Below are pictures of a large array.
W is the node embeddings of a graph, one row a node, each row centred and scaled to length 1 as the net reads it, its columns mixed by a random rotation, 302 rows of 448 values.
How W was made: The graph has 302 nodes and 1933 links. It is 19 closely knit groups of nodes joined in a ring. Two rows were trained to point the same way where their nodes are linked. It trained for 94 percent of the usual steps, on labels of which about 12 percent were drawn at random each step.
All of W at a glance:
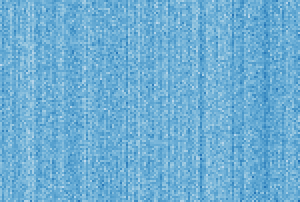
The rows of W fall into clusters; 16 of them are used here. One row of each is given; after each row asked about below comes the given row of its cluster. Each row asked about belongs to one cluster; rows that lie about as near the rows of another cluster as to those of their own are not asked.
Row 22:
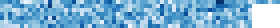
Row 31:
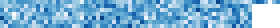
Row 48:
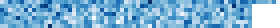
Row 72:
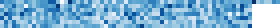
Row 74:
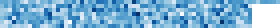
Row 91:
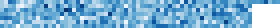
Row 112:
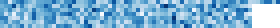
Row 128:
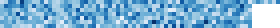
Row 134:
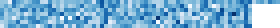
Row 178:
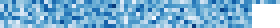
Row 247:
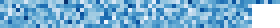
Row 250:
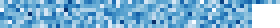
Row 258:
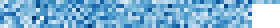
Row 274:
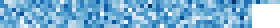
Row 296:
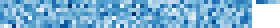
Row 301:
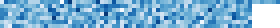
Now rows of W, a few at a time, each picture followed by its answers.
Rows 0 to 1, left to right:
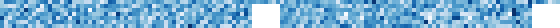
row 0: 301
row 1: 31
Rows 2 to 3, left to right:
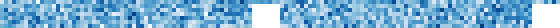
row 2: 74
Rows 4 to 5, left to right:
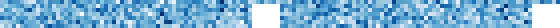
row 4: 22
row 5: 112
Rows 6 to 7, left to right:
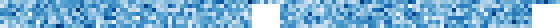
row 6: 258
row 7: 74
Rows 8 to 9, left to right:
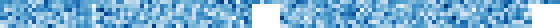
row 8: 48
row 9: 112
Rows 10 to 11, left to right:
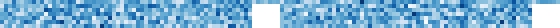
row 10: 178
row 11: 74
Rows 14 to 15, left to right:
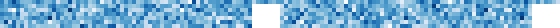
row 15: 274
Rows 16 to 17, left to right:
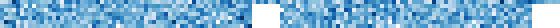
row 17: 250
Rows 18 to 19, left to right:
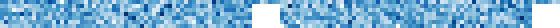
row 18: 72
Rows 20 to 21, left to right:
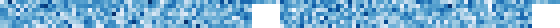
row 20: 48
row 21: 72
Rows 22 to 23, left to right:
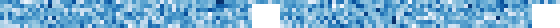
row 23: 22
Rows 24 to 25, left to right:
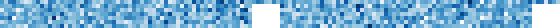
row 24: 22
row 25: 247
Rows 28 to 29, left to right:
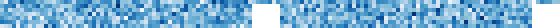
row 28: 128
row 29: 296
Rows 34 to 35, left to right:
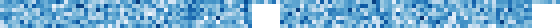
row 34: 22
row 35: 178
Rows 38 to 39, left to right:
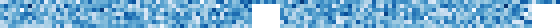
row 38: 74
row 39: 112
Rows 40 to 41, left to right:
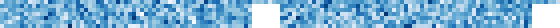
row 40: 134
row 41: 48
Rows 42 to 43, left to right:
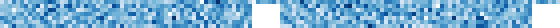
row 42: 296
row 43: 296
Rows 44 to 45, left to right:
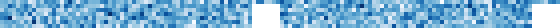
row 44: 250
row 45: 72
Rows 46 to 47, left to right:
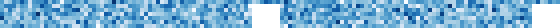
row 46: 112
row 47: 72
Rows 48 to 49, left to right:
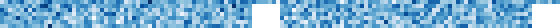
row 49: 72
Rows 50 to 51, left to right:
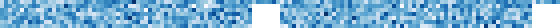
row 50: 74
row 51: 296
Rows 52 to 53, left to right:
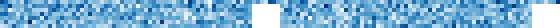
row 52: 72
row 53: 128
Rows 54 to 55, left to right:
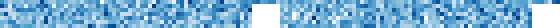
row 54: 247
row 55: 31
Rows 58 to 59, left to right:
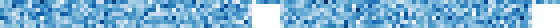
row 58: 112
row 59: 274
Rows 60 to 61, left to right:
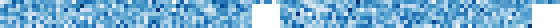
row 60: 128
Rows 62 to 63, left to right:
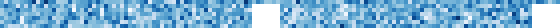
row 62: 274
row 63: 31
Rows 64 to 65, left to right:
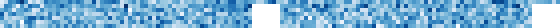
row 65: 128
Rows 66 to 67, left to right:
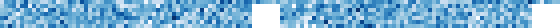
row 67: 258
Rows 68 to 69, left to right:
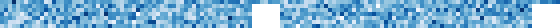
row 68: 178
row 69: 91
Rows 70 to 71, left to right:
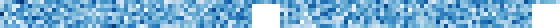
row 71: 274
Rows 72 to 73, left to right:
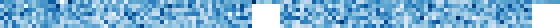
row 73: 178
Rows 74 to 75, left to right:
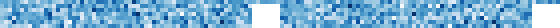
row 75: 296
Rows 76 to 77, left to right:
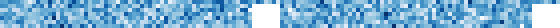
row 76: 22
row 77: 247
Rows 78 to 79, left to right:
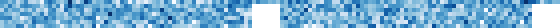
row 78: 250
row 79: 48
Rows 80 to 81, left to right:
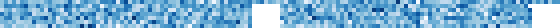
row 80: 250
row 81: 74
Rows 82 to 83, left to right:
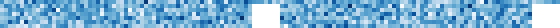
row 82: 274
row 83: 296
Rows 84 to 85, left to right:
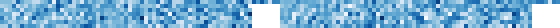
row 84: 31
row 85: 31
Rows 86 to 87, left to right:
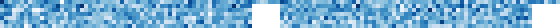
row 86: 72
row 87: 72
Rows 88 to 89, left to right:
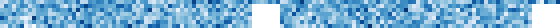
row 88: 258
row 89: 258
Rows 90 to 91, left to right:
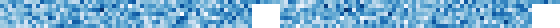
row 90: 74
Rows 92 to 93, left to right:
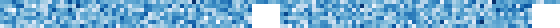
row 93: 72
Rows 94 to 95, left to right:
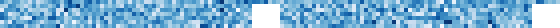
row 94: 250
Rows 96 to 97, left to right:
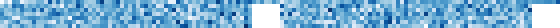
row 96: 134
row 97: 91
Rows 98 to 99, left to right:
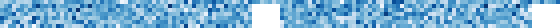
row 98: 258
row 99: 112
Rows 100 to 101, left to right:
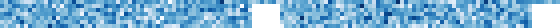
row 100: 22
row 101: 134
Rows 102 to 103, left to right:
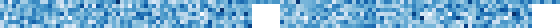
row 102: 134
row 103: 31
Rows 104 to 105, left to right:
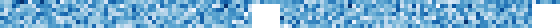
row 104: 112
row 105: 296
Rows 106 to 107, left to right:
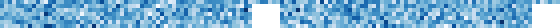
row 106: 22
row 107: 178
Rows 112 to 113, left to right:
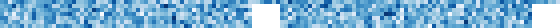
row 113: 48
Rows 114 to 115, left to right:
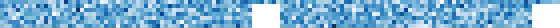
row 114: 247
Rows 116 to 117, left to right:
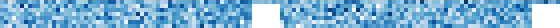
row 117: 91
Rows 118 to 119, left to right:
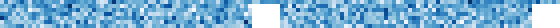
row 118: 112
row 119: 247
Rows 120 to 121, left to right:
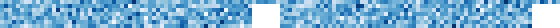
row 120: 74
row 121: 91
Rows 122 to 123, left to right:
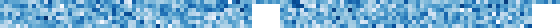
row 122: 22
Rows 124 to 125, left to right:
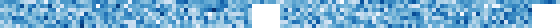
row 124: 22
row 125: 74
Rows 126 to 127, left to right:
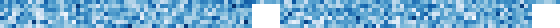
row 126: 48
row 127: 178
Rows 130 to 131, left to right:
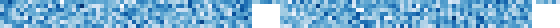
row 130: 72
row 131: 296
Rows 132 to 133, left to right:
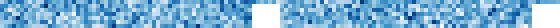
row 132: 48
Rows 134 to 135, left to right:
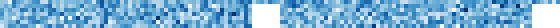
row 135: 128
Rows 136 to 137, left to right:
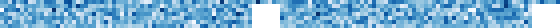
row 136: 250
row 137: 112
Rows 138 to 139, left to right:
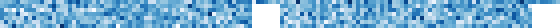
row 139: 31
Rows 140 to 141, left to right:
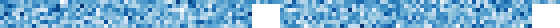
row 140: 72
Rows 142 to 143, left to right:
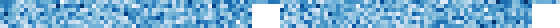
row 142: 72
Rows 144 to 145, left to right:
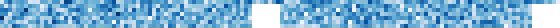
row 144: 301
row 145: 274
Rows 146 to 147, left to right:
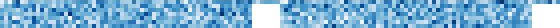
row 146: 134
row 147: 128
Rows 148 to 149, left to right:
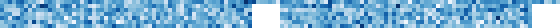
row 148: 48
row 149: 22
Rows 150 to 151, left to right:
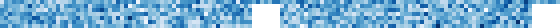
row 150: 74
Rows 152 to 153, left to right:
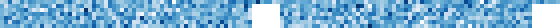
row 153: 91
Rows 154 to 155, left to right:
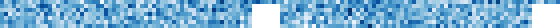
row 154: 247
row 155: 258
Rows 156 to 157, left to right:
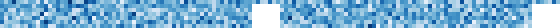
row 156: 178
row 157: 250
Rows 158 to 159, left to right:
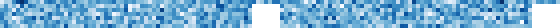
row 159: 22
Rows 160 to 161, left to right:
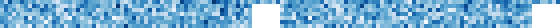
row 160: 128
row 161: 128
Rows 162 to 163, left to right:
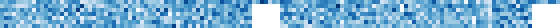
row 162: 91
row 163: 72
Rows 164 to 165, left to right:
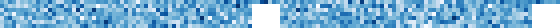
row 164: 91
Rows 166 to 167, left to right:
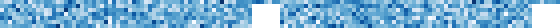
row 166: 250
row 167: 258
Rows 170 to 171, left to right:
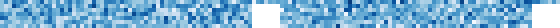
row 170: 112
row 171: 250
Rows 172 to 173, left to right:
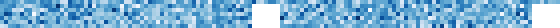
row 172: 72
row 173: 301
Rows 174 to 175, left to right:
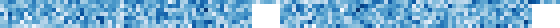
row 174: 274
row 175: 258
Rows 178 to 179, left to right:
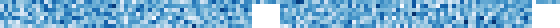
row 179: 296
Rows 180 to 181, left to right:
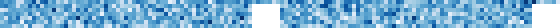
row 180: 274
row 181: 48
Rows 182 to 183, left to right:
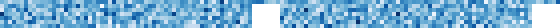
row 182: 250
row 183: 301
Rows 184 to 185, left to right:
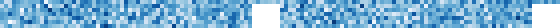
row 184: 178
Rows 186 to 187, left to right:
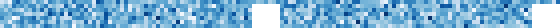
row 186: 134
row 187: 112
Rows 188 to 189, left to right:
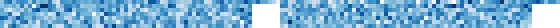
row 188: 48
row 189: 247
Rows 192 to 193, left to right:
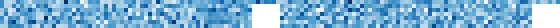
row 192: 247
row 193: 301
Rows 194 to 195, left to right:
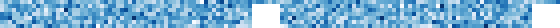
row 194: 250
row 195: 296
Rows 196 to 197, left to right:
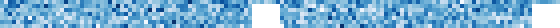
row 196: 128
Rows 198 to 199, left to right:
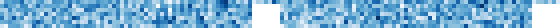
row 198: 296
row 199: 274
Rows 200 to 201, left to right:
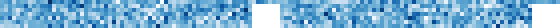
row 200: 22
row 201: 74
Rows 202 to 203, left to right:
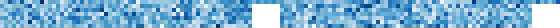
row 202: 74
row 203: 258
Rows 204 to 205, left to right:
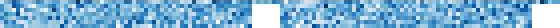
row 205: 91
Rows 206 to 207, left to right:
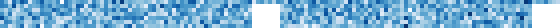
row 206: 112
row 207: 274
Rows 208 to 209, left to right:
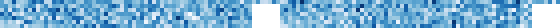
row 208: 178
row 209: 128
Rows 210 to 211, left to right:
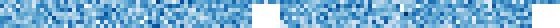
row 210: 247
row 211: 72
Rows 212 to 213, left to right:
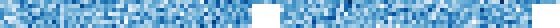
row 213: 250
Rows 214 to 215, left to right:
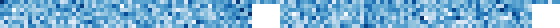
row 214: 72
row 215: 31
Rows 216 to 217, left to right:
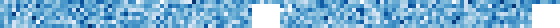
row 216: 258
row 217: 247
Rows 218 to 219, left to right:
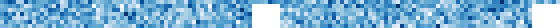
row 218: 72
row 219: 22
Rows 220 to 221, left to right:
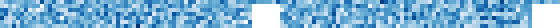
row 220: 301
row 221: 250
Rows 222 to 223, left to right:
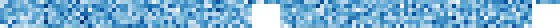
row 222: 258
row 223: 296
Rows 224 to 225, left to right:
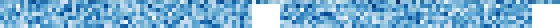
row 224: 274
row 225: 74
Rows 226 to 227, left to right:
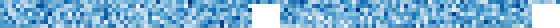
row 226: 247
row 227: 128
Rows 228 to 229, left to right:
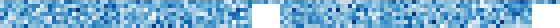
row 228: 301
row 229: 74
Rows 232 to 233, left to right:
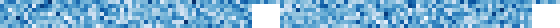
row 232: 48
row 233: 247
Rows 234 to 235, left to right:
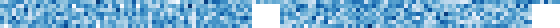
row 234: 296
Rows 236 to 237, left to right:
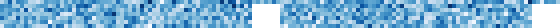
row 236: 48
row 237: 258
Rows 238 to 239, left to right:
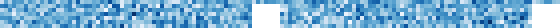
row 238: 296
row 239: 274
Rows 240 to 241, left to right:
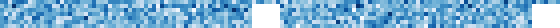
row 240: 112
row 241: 91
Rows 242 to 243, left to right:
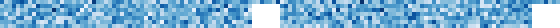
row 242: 112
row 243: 74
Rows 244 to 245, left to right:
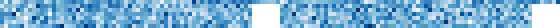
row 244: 258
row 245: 258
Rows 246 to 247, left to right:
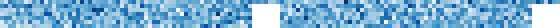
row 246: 74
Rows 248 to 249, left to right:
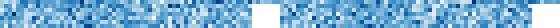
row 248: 258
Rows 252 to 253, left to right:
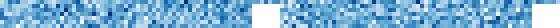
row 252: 91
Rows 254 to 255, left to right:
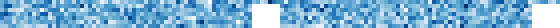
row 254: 72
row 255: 128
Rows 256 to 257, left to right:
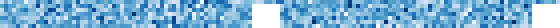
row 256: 296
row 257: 250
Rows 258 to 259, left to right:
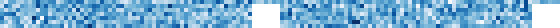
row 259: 22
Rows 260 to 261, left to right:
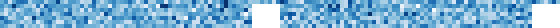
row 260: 112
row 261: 72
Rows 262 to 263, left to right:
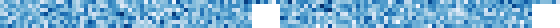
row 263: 48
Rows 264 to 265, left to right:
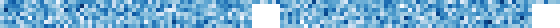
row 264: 128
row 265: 274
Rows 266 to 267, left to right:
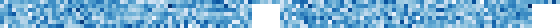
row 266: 258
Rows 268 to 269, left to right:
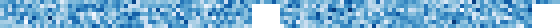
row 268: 74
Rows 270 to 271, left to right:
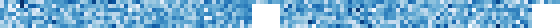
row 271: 258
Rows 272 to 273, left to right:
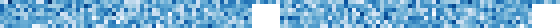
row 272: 48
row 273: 247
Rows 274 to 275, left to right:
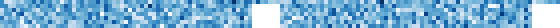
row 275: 134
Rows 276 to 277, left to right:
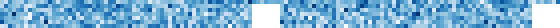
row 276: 258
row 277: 128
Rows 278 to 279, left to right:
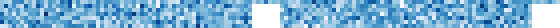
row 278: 296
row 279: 274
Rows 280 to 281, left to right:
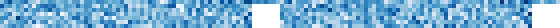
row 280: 48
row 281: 48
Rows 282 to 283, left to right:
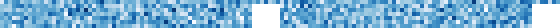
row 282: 134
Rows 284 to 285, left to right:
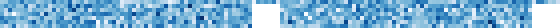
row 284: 296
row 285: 274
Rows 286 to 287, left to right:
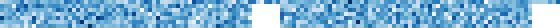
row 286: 258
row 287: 301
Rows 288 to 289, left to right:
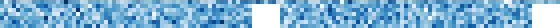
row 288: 247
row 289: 301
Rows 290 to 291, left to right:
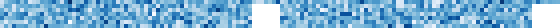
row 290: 301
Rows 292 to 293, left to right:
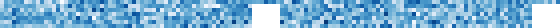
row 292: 74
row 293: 178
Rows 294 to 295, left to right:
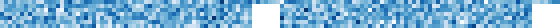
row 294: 250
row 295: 301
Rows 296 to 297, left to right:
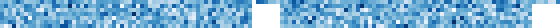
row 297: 128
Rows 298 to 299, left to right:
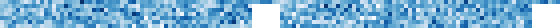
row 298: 74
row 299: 91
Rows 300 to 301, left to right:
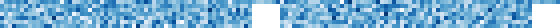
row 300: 301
